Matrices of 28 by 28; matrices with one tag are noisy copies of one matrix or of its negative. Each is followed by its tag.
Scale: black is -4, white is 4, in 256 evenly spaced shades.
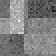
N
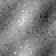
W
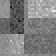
N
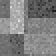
N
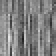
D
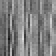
D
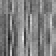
D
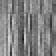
D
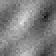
W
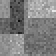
N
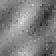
W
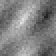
W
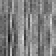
D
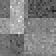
N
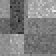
N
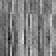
D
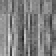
D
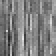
D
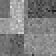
N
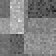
N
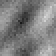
W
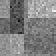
N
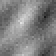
W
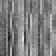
D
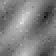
W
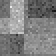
N
